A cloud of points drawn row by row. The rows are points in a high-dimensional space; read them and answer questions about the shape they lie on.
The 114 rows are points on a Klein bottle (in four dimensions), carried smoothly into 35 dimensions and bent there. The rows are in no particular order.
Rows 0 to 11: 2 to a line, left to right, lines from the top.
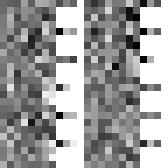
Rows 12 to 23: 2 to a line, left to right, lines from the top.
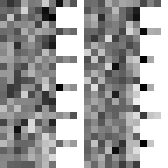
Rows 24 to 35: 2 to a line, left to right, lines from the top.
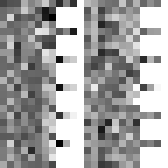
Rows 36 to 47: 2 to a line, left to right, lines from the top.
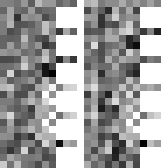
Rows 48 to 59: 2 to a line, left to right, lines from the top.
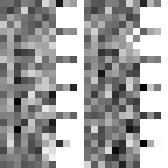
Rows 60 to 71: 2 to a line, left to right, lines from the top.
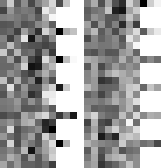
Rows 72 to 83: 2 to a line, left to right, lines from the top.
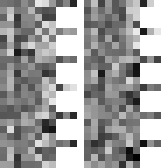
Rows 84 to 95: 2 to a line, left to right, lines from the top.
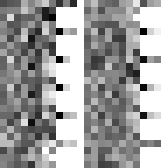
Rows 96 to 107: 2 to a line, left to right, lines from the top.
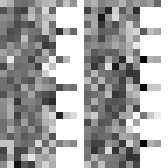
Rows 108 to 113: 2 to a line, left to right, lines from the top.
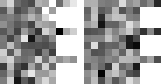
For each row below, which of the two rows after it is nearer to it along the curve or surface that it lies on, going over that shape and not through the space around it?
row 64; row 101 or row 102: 101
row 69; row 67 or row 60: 67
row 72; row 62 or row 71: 71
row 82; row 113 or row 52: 52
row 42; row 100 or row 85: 100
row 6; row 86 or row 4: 86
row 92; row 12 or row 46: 46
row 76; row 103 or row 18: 18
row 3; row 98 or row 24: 24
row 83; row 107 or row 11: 107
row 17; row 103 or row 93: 93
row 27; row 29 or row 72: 72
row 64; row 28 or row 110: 110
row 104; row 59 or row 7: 59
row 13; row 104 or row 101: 101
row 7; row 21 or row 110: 110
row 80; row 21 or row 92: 92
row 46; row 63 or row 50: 63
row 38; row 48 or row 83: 48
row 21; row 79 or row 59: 59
